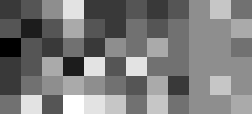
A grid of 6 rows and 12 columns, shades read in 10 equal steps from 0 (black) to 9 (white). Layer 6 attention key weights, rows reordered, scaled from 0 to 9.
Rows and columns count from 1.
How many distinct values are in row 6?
7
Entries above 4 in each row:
4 4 4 6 7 8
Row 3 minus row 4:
-2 0 -4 3 -6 2 -4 2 0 0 0 -1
